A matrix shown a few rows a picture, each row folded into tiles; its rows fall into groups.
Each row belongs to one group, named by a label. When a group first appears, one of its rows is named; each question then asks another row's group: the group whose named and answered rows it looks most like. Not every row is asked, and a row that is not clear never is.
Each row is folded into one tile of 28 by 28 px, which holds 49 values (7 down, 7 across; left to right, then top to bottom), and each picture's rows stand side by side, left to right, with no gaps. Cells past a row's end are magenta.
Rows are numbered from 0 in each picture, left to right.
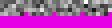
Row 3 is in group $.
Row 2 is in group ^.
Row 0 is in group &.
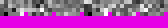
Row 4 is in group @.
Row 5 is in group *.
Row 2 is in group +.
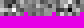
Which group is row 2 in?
^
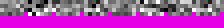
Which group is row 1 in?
+
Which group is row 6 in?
$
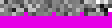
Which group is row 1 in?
*
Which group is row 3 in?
$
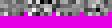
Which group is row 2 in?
+
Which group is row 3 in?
^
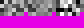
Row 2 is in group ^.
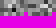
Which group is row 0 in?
^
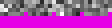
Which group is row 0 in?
*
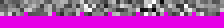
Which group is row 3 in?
*
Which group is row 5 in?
^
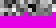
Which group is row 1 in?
$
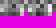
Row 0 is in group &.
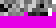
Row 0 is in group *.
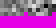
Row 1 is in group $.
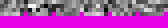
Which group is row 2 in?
$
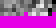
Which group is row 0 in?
^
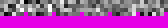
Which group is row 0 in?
+
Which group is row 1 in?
&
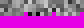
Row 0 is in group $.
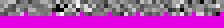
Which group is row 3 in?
*
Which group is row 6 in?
^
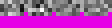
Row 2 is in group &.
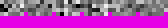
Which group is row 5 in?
$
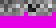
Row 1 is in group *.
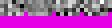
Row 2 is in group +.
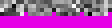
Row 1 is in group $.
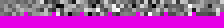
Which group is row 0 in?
+
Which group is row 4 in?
*
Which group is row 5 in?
+
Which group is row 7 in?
&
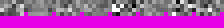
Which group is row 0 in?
&
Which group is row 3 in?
*
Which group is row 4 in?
*
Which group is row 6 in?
@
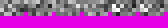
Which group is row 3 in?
@
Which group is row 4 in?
*
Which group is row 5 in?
*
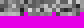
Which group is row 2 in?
$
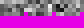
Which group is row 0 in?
$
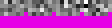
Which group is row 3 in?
$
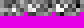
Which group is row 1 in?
*
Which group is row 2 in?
*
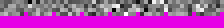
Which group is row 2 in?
+
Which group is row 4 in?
+
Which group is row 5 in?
$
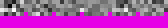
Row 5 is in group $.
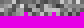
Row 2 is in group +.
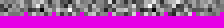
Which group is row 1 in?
^
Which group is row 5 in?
^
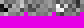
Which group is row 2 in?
*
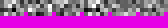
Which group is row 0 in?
^
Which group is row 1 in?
&
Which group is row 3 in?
^
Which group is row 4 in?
+
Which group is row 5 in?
^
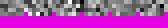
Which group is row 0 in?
$
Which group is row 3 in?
^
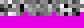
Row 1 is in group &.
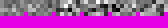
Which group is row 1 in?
*
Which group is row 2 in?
^
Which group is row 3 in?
$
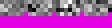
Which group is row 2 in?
^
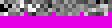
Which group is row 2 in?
+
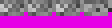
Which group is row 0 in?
*
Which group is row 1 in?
*
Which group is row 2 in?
*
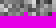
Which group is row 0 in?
*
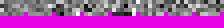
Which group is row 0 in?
$
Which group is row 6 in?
+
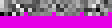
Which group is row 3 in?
^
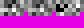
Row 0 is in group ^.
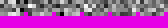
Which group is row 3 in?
*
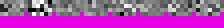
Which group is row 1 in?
^
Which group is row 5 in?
*
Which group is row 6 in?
*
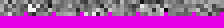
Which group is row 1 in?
*
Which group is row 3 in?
+
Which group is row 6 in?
&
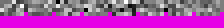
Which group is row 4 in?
$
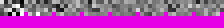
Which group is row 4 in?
$
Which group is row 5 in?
+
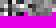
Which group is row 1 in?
$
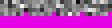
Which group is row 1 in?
^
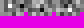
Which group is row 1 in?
^
